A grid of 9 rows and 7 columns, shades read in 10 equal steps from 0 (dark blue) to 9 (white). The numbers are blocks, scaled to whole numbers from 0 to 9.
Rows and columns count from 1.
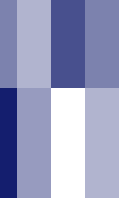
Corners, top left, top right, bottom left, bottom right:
4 4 0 6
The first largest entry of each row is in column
2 2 2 2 4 4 4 4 4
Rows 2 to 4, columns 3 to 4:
6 2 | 6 2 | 6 2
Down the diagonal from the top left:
4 6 6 2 9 6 6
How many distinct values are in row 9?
4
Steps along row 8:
up same up same down same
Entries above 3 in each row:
5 5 5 5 6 6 6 6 6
